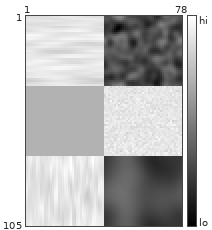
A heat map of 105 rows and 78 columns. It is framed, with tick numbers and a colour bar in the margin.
The table splits into 3 rows of 2 panels. Panel 1,1: very high, streaked across, faint in contrast. Panel 1,2: low, blotchy. Panel 2,1: high, flat. Panel 2,2: very high, fine-grained, faint in contrast. Panel 3,1: very high, streaked downward, faint in contrast. Panel 3,2: low, smooth.
